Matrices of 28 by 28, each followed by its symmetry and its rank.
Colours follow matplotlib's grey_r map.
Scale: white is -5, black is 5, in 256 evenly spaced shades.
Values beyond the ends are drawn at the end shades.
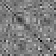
symmetric, rank five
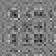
symmetric, rank three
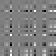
symmetric, rank one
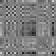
symmetric, rank three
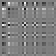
symmetric, rank one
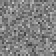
neither, full rank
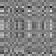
neither, rank two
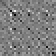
symmetric, rank five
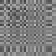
symmetric, rank two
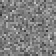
neither, full rank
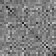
symmetric, rank five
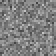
neither, full rank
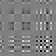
symmetric, rank one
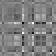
symmetric, rank two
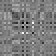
symmetric, rank three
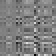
neither, rank two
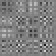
symmetric, rank two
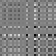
symmetric, rank one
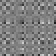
symmetric, rank two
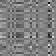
neither, rank two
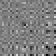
symmetric, rank three
